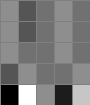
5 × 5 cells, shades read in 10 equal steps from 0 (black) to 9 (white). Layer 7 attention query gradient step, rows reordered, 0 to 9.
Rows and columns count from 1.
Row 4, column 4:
4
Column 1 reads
5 5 5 3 0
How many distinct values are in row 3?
2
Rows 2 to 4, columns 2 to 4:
3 4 5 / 4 4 5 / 5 4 4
